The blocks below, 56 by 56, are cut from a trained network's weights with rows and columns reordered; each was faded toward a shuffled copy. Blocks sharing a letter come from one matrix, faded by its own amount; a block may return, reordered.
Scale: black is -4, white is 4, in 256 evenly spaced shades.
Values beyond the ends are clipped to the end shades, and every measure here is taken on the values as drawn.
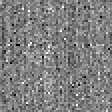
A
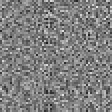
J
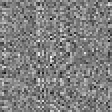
J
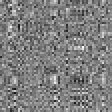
J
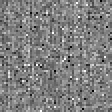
A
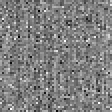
A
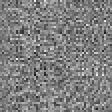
J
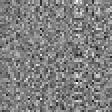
J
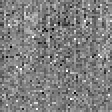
A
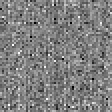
A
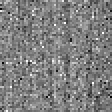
A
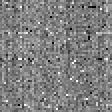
A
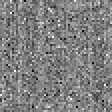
A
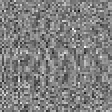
J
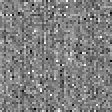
A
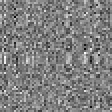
J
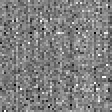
A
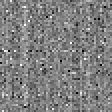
A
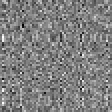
J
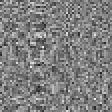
J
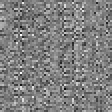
J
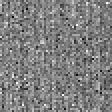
A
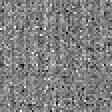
A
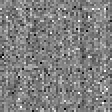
A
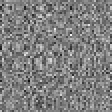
J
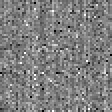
A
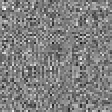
J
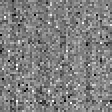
A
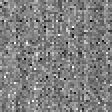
A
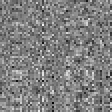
J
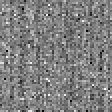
A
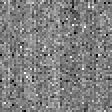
A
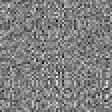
J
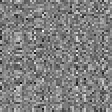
J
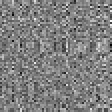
J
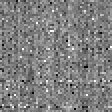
A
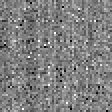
A
